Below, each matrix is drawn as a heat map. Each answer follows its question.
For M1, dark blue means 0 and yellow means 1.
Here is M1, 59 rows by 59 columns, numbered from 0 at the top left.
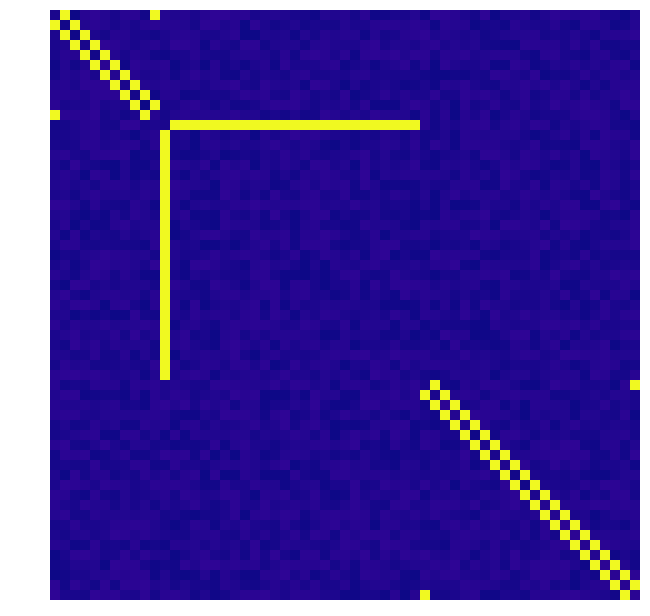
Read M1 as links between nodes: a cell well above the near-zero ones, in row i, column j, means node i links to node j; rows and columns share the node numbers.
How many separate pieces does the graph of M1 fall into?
3
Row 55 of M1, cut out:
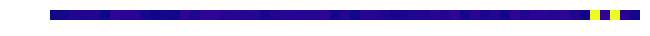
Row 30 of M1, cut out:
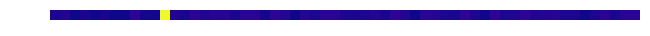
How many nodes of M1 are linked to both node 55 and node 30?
0
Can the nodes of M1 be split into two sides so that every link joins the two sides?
no
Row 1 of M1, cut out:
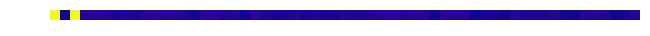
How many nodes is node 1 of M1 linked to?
2
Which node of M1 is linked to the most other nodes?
node 11
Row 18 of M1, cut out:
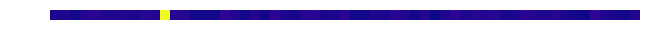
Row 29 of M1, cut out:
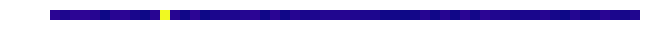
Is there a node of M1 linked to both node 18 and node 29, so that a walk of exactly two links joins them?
yes
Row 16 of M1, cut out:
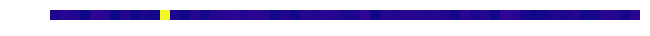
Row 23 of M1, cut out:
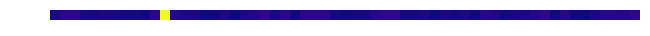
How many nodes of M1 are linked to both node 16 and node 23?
1
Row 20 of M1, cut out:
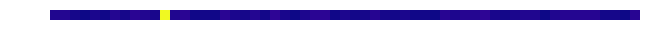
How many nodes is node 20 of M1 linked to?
1
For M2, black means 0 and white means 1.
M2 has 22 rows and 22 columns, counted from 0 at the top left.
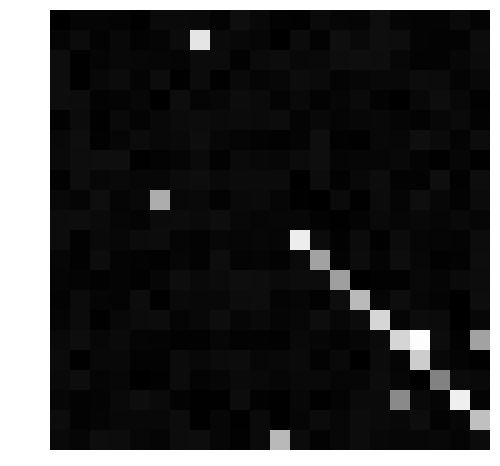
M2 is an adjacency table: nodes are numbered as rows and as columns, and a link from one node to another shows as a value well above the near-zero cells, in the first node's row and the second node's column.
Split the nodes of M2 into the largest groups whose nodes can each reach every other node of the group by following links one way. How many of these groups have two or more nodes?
1
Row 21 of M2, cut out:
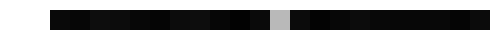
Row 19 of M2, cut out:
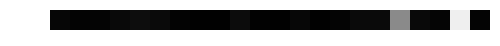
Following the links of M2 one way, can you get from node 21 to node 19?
yes
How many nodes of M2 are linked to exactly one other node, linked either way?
4
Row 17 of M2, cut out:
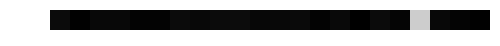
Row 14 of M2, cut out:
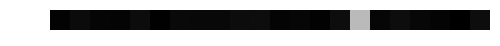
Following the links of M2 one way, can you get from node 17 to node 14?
yes
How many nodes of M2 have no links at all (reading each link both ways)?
7
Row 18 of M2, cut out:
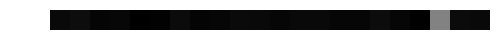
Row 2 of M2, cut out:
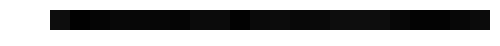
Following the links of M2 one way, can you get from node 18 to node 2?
no
